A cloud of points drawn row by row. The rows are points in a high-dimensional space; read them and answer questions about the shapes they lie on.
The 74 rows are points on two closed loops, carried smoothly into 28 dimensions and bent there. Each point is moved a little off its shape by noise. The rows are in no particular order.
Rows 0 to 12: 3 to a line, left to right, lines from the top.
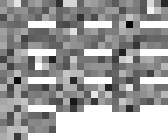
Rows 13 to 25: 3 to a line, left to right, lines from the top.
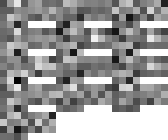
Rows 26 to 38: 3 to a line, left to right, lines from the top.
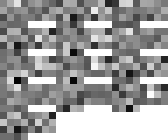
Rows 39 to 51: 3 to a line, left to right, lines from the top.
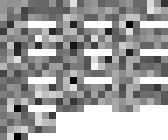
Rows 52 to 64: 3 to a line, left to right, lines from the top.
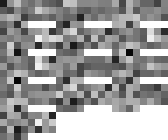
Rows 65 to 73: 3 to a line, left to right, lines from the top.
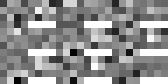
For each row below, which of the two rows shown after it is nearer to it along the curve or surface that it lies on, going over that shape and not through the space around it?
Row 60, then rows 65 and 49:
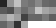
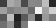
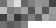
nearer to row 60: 49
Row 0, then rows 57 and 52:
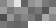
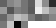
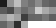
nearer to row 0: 52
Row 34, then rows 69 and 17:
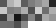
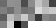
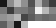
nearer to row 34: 69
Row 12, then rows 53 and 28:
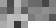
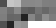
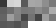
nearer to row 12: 28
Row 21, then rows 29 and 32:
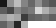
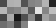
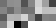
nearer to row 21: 32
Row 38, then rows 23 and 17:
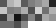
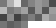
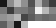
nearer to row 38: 23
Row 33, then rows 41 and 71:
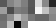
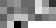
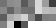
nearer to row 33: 41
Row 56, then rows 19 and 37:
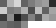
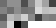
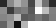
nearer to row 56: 19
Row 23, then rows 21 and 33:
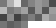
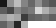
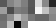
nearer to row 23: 21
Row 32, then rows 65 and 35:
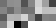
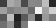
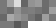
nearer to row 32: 65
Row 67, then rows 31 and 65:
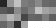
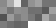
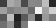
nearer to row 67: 31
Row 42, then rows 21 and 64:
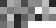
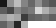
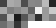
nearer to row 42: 64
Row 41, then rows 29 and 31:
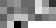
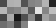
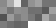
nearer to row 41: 29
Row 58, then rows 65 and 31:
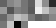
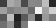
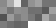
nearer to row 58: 65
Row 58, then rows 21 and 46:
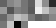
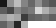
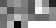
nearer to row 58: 46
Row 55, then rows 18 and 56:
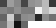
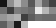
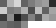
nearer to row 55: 56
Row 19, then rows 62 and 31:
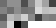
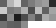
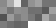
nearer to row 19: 62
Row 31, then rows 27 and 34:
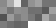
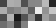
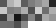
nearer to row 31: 34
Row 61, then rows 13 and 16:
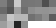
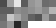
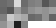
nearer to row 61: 16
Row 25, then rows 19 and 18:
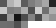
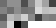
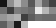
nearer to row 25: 19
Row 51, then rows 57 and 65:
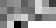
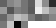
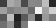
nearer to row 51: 57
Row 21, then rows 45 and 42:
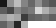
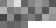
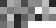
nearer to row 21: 45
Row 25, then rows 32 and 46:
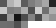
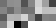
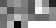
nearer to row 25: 32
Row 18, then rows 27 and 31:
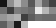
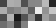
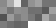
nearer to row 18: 31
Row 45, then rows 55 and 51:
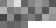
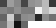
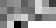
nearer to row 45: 55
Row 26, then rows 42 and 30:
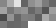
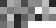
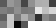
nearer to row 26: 42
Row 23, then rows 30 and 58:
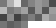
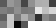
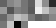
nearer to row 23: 30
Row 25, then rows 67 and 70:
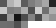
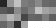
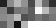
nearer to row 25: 67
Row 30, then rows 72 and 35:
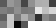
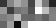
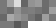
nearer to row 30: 72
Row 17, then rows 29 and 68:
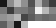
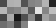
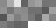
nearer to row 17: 68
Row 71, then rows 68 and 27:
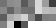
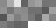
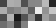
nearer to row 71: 27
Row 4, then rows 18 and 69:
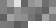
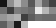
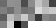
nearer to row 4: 18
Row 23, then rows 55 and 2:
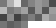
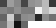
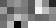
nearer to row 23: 55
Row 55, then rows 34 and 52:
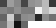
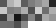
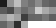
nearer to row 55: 34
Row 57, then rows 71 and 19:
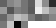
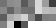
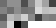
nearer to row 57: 71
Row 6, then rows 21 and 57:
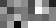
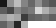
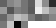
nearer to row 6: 57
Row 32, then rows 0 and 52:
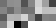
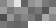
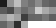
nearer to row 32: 52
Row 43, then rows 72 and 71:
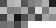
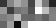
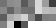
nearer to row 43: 71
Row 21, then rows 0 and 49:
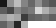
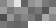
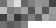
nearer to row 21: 0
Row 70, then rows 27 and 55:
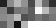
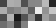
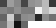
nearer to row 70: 55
